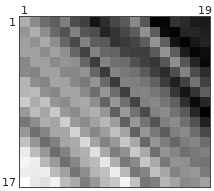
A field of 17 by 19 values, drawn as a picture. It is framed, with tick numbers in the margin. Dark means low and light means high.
Ninth with the highest average: bottom left. Histogram: bell-shaped. Grain: diagonal, down to the right. Slope: up to the bottom left. Mirror symmetry: none.
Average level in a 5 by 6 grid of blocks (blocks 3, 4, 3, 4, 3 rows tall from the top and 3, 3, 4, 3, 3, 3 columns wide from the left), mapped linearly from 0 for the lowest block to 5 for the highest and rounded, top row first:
321200 | 332211 | 433220 | 333322 | 534333
